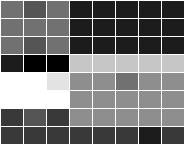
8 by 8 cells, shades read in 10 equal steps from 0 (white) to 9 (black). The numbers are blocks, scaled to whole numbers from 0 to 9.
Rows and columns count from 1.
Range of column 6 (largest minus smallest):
6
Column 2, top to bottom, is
6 5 6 9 0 0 6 7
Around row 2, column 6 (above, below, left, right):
8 8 8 8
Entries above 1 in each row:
8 8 8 8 5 5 8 8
